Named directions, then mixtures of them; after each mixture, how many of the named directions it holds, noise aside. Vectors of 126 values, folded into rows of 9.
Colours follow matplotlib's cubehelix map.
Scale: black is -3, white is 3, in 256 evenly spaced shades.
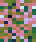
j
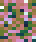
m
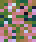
two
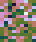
two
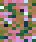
one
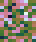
two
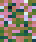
two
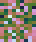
one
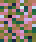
one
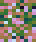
one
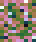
one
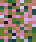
one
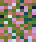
one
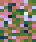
two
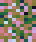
one
